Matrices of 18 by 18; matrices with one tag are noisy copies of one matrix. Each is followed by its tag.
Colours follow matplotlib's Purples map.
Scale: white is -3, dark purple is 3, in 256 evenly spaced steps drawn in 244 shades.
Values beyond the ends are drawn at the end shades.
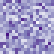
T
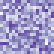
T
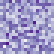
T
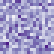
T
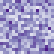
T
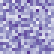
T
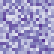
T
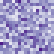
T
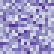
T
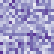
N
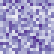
T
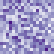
T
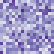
N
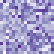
N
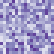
N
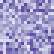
N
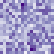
N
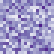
T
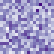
T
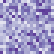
N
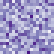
T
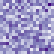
T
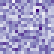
T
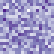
T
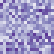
N
